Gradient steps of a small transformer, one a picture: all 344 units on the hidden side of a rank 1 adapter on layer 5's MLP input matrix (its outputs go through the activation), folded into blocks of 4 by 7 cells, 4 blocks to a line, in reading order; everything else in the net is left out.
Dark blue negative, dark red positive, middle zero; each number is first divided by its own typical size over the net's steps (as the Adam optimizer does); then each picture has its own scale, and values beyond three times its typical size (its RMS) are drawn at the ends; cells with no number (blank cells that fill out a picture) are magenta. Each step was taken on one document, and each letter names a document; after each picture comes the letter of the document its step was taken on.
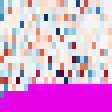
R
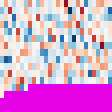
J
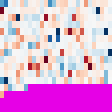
R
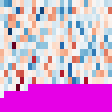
J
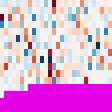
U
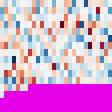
J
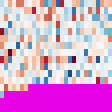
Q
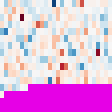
U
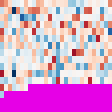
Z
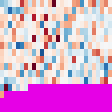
Q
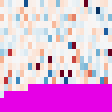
R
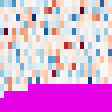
U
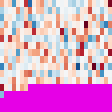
Z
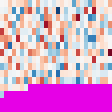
Z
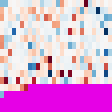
R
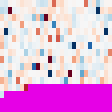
R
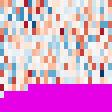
Z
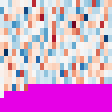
J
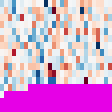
U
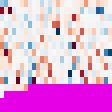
R
